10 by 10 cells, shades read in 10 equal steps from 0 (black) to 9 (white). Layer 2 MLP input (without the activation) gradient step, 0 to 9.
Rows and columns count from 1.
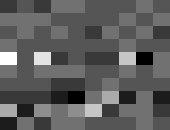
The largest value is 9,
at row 5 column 1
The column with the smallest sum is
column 10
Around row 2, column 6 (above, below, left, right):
3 2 3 3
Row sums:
31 35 32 32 40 36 29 23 40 31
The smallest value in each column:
1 1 2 1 0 2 2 1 0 1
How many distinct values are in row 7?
3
